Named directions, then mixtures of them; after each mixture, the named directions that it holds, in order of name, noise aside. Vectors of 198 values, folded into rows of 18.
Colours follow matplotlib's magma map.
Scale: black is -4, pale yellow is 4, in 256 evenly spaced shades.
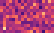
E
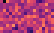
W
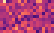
E, W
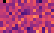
E, W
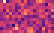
W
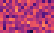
E, W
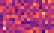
E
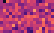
W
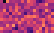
W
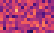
E, W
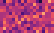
E, W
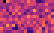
W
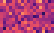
E, W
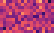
E, W
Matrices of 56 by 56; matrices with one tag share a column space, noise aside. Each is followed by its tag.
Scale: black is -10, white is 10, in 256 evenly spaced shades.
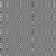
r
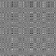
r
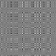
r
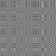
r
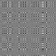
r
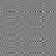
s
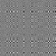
s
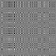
r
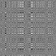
r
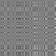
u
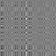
u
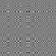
s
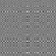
s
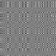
r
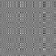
r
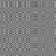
r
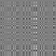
u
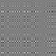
s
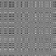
r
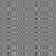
u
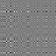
s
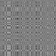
u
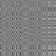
u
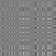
u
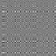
s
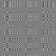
r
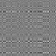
s
